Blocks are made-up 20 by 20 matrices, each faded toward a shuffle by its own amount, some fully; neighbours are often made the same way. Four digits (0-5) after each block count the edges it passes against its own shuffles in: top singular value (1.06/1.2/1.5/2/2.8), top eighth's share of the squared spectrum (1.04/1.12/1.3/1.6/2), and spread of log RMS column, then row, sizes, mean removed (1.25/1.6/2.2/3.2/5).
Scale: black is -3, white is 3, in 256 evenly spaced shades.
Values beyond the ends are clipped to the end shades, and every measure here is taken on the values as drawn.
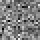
3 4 1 1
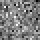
0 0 0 0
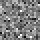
1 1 0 0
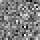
1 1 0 0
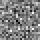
0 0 0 0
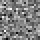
0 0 0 0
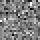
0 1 0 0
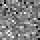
0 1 0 0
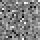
0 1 0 0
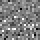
1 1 0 1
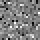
0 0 0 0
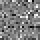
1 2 0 2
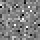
0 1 0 0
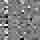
3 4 2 0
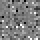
1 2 0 0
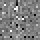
2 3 0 0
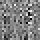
3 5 2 1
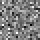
0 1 1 0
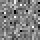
2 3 2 0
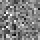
1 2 2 0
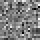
1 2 2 0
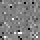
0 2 0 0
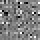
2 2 2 2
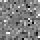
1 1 0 0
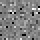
2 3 1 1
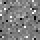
0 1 0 0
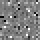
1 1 0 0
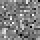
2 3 0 0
